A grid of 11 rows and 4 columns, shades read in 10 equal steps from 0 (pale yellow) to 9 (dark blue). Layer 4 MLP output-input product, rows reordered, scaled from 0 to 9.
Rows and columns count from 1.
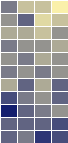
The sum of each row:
9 13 12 16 16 18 18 22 24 25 26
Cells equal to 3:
6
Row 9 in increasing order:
4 5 6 9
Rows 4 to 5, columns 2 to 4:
4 4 3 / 5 3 4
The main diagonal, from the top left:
5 6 2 3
